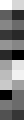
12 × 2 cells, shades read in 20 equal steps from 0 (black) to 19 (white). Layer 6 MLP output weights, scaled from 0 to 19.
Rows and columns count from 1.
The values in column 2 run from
0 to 18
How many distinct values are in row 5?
2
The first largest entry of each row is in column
1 1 1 1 1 1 2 2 1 2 1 1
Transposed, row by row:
19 7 10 4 11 3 12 14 15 0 9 6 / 16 3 8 3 10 0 17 18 12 8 8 4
